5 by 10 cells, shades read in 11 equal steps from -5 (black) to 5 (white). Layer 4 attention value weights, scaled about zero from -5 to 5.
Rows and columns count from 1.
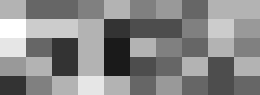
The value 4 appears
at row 3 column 1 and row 5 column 4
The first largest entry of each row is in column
1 1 1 2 4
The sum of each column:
9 3 -2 10 -7 -3 -1 -1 3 4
